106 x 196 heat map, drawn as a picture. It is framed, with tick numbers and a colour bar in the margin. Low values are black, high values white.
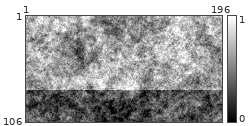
No regular stripes run through it. The ninth with the lowest average is the bottom middle. The top part is higher, up to a seam about 70% of the way down.
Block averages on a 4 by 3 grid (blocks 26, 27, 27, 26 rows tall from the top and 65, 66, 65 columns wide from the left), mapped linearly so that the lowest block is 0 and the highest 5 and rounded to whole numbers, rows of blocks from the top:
535 | 455 | 443 | 101
